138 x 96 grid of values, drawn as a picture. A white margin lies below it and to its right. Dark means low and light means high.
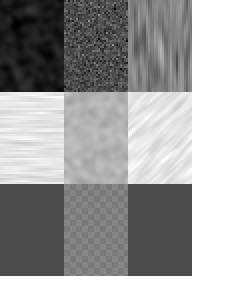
The table splits into 3 rows of 3 panels. Panel 1,1: very low, blotchy, faint in contrast. Panel 1,2: low, fine-grained. Panel 1,3: middling, streaked downward. Panel 2,1: very high, streaked across, faint in contrast. Panel 2,2: high, blotchy, faint in contrast. Panel 2,3: very high, slanting up to the right, faint in contrast. Panel 3,1: low, flat. Panel 3,2: middling, checkered, faint in contrast. Panel 3,3: low, flat.
